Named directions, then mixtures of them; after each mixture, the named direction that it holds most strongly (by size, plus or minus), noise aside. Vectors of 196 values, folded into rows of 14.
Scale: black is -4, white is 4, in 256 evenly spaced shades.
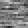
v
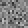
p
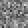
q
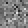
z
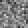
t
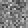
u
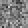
u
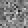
z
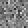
z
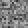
p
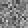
u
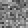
u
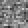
t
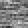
v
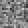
t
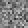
p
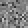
p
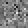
z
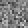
p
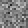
u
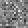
z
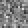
t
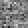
q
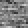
v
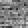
v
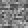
v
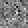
z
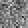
u
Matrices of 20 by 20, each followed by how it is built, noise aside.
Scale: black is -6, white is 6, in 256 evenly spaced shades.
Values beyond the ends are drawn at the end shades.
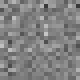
low rank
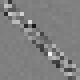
banded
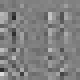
low rank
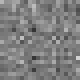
low rank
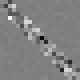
banded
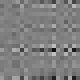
low rank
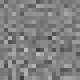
low rank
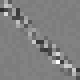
banded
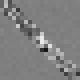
banded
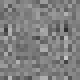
low rank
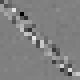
banded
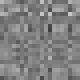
low rank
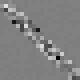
banded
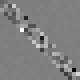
banded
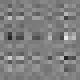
low rank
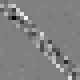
banded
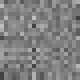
low rank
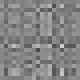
low rank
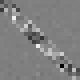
banded
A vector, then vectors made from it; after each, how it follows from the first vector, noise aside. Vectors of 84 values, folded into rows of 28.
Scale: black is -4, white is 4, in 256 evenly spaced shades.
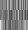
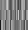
sign-scrambled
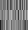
negated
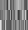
sign-scrambled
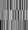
negated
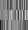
negated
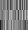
negated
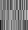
negated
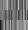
sign-scrambled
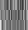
sign-scrambled
